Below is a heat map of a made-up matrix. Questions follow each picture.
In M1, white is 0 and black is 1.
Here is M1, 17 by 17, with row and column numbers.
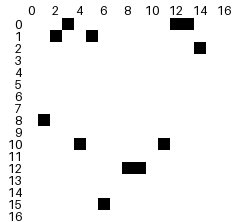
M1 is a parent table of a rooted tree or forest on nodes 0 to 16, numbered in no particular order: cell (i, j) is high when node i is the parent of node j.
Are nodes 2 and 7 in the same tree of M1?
no
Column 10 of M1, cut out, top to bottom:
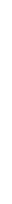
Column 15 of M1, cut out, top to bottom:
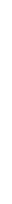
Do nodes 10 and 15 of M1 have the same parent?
no
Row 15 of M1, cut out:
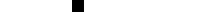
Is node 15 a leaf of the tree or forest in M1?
no
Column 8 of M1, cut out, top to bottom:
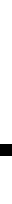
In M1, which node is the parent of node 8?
12
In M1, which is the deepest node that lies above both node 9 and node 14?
12
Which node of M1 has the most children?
0
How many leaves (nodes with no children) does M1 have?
10
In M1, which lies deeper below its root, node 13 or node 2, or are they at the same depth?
node 2
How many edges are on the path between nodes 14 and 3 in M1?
6
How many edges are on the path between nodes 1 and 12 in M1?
2
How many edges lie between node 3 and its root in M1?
1
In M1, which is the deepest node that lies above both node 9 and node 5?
12
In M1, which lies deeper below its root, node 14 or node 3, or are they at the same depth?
node 14
